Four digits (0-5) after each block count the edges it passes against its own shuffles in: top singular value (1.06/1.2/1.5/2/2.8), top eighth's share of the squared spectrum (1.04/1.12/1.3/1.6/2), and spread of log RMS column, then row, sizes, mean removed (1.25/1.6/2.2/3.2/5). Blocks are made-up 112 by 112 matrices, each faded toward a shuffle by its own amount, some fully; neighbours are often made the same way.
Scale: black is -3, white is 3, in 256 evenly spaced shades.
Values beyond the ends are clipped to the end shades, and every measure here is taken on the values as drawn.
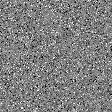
0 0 0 0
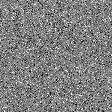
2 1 0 0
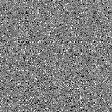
4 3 1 2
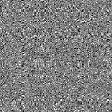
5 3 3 2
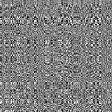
5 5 4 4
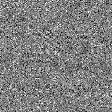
3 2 1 1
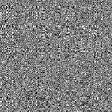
4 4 3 2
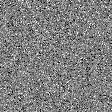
0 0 0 0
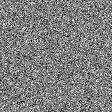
2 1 0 0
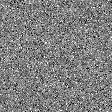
0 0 0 0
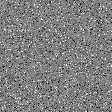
0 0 0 0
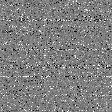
2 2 0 3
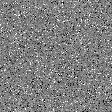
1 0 0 0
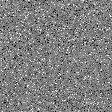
0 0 0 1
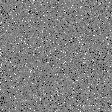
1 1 1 0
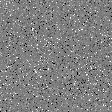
1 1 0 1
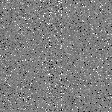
2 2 1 0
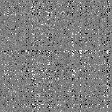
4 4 3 3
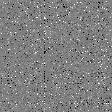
2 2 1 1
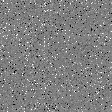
1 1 0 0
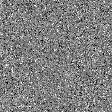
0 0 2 0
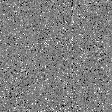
3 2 1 0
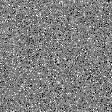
3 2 1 0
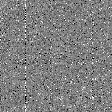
4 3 2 1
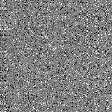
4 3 2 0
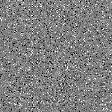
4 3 2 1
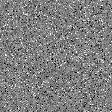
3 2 1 0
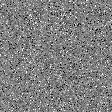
2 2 1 0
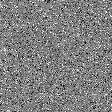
1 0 0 0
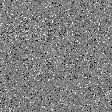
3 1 0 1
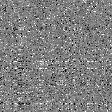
4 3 1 2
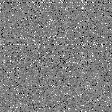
2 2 1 2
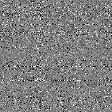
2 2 2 3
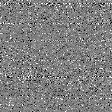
2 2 2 3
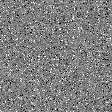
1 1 1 1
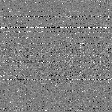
3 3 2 4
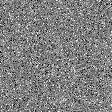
2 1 0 0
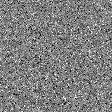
2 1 0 0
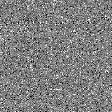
4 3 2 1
